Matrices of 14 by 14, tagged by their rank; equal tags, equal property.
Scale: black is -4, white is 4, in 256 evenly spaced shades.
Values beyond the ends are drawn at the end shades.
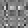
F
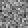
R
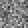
R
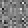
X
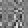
F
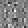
X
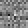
X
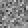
R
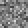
R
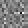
X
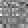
X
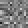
X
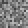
R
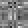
F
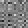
F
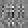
F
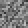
R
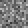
R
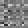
F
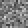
R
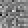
X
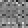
X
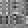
F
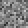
R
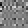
F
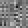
X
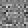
X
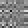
F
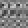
F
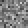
R
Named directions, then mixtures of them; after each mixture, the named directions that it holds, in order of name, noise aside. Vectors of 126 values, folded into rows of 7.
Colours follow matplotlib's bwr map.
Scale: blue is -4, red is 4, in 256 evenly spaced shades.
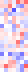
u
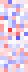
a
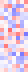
a, u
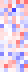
u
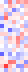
a, u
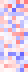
a, u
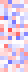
a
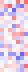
a, u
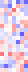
u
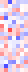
a, u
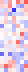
u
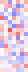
a, u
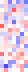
a, u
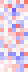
a, u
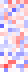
a, u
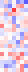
u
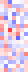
a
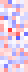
a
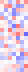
a, u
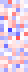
a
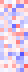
a, u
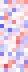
a, u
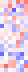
u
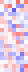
a, u
